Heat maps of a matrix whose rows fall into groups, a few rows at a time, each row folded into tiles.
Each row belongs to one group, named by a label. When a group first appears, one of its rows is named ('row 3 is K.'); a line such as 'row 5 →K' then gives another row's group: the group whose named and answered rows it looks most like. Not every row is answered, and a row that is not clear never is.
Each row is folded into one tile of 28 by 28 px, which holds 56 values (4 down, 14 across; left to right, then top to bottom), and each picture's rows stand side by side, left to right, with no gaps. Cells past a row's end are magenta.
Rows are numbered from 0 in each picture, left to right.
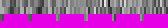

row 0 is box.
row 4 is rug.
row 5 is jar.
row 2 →rug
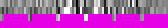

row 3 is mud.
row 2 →mud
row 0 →rug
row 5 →rug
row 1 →rug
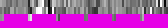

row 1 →mud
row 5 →jar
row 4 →box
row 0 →rug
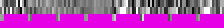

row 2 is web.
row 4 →mud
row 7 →mud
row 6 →web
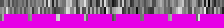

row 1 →jar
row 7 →web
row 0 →web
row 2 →mud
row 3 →jar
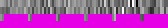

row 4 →jar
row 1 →jar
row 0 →rug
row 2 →rug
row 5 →box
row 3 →jar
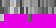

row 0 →mud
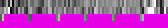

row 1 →box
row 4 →rug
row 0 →web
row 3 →rug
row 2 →web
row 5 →mud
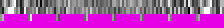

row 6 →jar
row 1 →web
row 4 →rug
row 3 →web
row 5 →jar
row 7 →mud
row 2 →rug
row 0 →mud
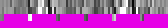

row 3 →box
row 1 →mud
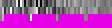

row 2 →rug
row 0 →jar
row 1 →web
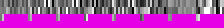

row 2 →jar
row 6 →rug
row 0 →web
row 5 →web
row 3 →web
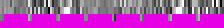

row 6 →mud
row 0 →box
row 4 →rug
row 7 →jar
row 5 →jar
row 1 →jar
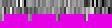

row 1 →rug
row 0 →jar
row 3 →web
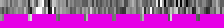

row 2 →box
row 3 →web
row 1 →mud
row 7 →box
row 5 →jar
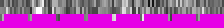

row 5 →web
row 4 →mud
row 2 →box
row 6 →rug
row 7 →web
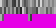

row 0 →jar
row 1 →rug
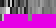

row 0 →web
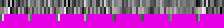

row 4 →box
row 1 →jar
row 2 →web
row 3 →jar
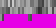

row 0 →rug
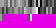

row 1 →web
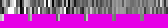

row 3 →web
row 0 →mud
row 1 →jar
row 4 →box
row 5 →jar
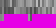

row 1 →rug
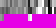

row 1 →mud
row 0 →rug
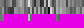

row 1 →jar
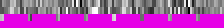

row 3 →mud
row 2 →jar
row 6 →jar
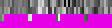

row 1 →mud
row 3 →box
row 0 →web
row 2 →web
